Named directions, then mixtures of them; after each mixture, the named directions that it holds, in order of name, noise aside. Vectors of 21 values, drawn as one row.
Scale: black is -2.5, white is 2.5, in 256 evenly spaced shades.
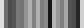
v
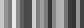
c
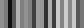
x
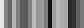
c, v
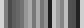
v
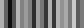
x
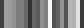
v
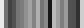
v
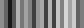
x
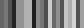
c, x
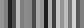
x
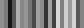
x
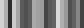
c, x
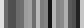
v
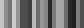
c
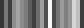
v, x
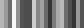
c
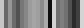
v, x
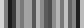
v, x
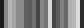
v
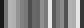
v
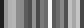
v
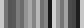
v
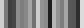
v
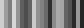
c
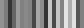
x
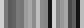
v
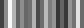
v, x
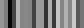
x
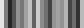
v, x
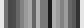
v
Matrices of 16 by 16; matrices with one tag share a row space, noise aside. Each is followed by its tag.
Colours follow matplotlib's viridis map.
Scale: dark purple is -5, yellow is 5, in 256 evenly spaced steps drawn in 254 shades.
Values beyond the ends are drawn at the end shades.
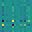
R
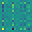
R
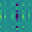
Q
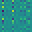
R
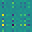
R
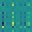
R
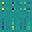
R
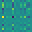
R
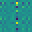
Q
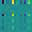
R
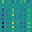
R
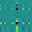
Q
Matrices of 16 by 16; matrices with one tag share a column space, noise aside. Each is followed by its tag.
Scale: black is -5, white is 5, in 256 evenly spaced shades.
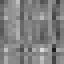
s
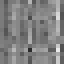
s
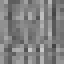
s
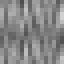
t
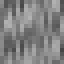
t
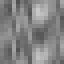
t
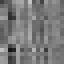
s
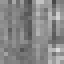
s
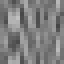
t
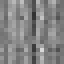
s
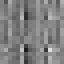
s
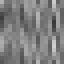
t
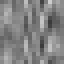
t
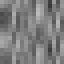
t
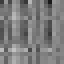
s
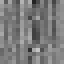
s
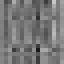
s
